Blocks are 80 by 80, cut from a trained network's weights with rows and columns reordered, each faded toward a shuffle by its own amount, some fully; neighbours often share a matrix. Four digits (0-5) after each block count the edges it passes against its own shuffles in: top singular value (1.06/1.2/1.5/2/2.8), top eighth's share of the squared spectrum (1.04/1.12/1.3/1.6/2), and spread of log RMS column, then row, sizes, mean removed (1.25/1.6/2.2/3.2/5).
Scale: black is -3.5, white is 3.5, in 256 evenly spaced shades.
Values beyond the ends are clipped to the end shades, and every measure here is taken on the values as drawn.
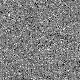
0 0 0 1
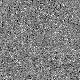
0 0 0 0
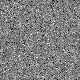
0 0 0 0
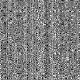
3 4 2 3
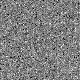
0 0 0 0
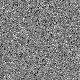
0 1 0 0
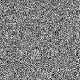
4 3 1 0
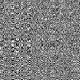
4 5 3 3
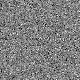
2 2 0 1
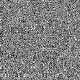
3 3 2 1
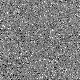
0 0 0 0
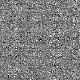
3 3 2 1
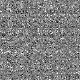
3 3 2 1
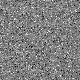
1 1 0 0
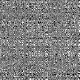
3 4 3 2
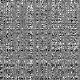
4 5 4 2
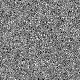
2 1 0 0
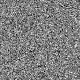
3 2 0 0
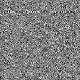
3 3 1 2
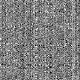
3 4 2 3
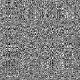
4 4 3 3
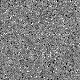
2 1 0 0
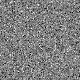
2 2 1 0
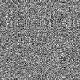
4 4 2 1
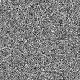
3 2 0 0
